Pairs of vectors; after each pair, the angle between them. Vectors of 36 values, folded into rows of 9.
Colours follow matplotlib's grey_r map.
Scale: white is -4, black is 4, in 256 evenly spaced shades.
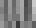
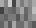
partly aligned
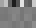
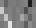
orthogonal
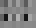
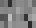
partly aligned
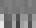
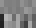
nearly opposite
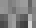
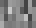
partly opposed
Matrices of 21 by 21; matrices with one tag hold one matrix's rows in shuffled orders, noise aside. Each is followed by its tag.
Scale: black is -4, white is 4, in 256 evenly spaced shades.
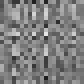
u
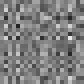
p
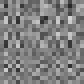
p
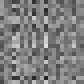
u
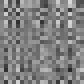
p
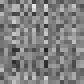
u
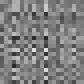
u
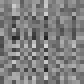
u
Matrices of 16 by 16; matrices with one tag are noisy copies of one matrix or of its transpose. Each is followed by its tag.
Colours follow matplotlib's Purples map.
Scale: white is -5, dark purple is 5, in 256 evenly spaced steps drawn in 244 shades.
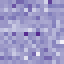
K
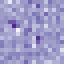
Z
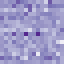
K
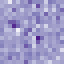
Z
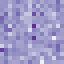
K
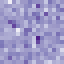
Z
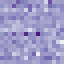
K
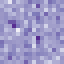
Z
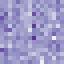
K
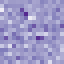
Z
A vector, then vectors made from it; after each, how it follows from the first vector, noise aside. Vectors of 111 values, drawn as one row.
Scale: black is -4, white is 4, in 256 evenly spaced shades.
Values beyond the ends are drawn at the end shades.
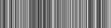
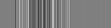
partly zeroed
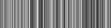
wrapped around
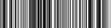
scaled up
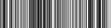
scaled up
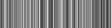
wrapped around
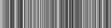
reversed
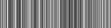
wrapped around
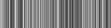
reversed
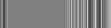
partly zeroed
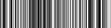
scaled up
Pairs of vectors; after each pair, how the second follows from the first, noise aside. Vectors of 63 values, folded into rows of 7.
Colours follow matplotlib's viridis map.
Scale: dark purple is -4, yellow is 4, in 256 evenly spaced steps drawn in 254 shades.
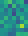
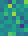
negated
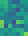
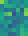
reversed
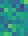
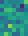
copied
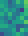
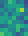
negated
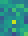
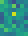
reversed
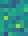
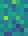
sign-scrambled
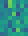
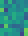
wrapped around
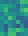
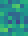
wrapped around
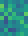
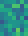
wrapped around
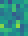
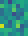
copied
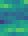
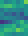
copied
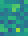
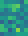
copied
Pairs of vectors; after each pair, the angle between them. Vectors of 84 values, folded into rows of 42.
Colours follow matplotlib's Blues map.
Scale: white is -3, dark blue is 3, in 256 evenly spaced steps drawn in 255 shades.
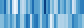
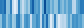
nearly parallel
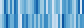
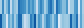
partly opposed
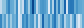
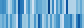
nearly opposite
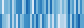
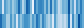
nearly parallel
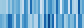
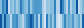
partly opposed
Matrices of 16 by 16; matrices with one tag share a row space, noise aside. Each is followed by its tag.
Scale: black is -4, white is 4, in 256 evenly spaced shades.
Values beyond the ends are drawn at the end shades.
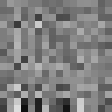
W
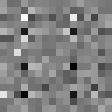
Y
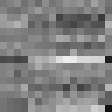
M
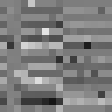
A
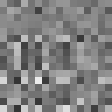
W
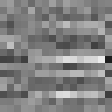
M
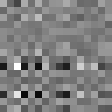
W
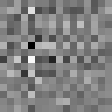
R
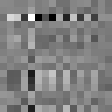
R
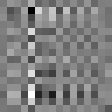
R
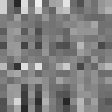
W
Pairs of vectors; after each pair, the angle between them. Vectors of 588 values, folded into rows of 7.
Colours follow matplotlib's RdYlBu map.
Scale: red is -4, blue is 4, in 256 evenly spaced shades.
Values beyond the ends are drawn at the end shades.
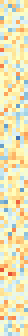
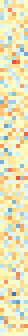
orthogonal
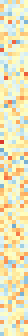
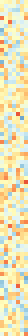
partly aligned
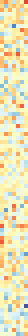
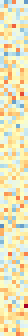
nearly opposite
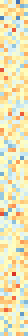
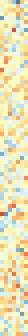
nearly parallel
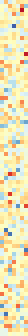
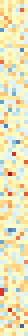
partly aligned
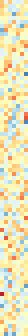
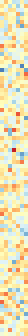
orthogonal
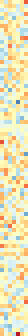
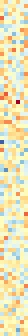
partly opposed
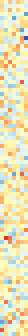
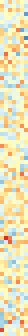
nearly parallel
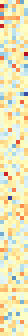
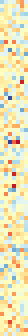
orthogonal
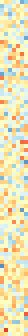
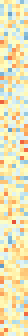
nearly parallel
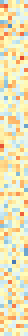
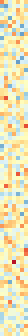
nearly opposite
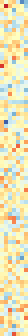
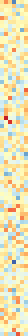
orthogonal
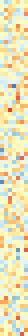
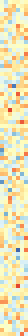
nearly parallel
